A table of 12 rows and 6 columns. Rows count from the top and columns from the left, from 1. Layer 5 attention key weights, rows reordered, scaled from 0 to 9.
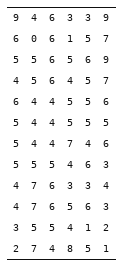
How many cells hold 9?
3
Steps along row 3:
same up down up up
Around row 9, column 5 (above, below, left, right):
6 6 3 4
